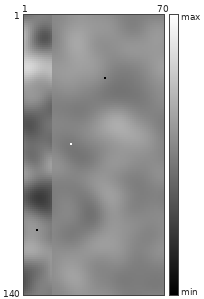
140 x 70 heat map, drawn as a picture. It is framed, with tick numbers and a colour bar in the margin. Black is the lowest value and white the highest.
A few values lie far out on both sides of the bulk. The ninth with the lowest average is the middle left. A vertical seam about 20% of the way across splits the table, and the right part is calmer. No single row or column stands out from its neighbours. Three lone cells stand out: one far higher and two far lower than their neighbours.
